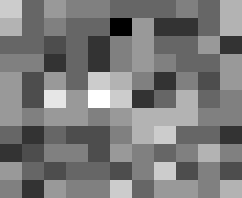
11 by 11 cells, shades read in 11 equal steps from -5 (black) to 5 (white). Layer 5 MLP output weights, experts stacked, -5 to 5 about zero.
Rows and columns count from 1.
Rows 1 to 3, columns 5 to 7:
0 -1 -1 | -1 -5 1 | -3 0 1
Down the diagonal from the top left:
3 -1 -2 -1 3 3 2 3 0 0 2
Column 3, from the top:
1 0 -2 -3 1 4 1 -1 0 -2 1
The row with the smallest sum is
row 3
